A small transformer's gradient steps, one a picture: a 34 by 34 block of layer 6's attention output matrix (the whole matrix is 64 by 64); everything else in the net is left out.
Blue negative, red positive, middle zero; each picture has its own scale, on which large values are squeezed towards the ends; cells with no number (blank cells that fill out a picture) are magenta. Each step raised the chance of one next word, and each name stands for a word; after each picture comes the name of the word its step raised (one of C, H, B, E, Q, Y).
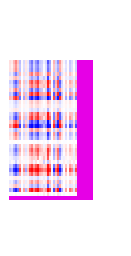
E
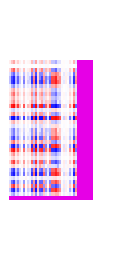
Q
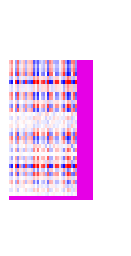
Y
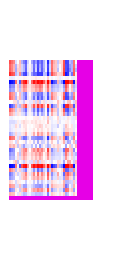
Y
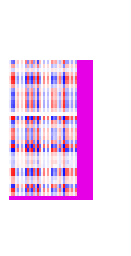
Q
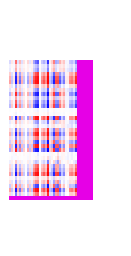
Q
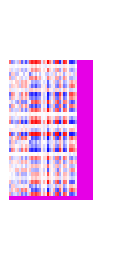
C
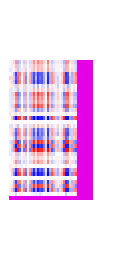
Q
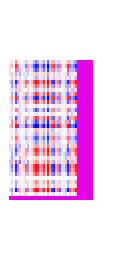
E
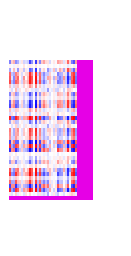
Q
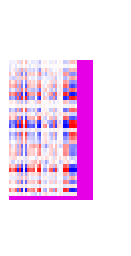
E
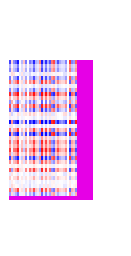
C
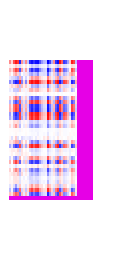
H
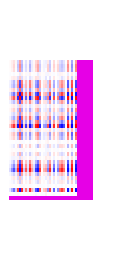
E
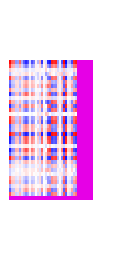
C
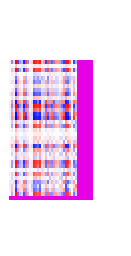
H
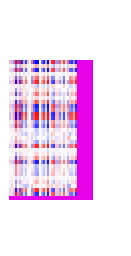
H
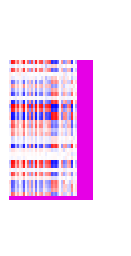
H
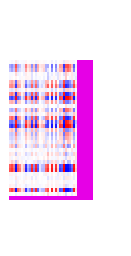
E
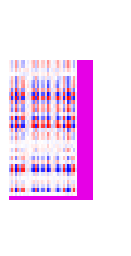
E
